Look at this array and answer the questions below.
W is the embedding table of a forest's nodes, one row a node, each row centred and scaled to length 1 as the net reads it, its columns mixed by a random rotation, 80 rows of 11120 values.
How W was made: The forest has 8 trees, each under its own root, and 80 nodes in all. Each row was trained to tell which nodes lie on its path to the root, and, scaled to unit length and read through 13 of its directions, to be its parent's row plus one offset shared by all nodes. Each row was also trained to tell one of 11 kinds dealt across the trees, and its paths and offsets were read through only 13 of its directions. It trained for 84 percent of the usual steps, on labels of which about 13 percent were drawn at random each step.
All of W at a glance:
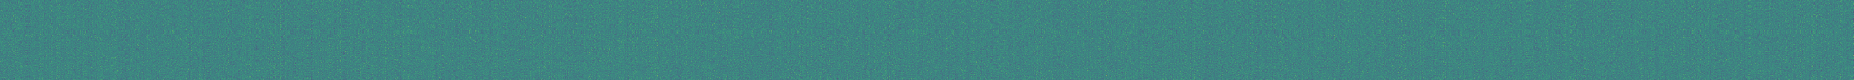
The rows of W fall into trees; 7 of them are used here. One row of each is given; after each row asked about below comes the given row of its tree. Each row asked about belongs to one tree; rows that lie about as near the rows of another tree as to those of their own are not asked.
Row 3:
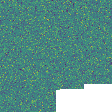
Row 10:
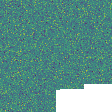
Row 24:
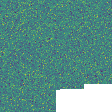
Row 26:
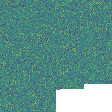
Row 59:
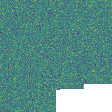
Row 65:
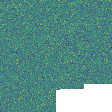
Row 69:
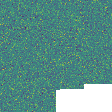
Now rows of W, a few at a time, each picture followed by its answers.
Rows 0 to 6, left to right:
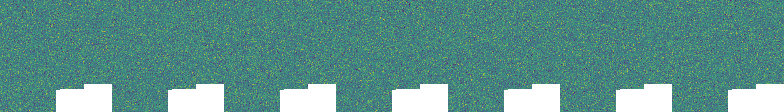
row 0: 10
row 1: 26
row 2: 3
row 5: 26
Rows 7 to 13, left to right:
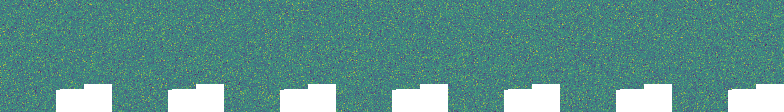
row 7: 26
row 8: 24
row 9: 65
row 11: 26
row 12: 65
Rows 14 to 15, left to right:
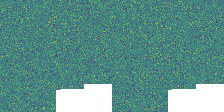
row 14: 69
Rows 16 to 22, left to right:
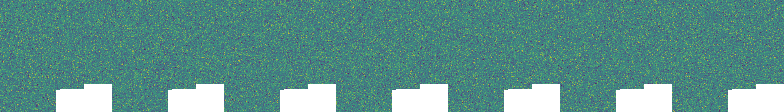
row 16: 24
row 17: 24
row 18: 10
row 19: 59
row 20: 26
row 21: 26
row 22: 10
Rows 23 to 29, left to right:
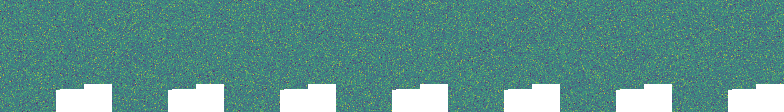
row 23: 3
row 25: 24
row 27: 24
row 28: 3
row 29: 10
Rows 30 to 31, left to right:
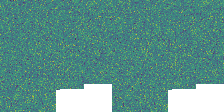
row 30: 59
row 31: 59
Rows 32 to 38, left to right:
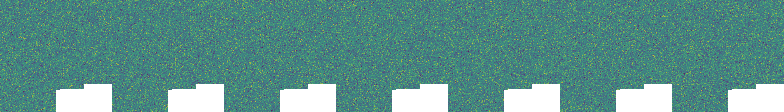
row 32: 69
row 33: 59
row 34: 24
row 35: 65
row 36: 3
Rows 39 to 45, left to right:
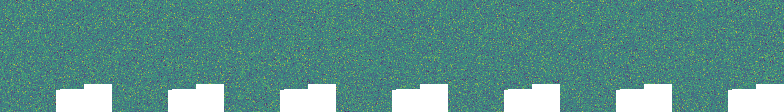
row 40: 24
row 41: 59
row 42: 10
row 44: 65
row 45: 10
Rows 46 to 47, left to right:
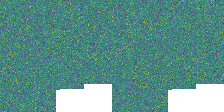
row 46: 69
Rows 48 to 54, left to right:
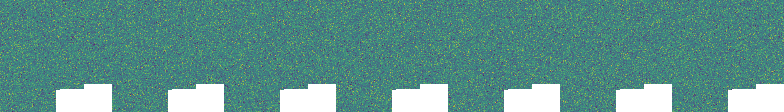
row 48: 10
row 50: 26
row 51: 65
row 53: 24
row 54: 26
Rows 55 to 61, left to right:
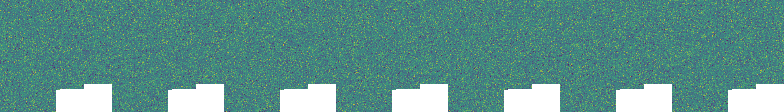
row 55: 3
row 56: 10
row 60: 69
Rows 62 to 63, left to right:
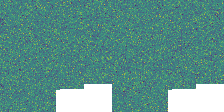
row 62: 26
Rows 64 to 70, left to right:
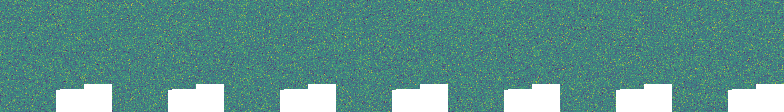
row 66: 24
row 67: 3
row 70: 3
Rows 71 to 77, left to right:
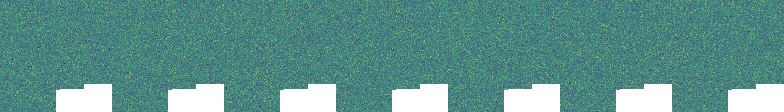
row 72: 10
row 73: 24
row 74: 10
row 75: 24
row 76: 26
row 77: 10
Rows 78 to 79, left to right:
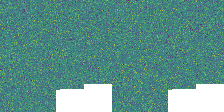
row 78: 10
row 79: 24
